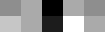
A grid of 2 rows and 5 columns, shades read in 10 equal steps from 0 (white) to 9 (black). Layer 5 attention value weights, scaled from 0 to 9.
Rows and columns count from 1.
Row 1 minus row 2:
2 0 1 3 1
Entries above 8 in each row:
1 0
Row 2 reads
2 3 8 0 3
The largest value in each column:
4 3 9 3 4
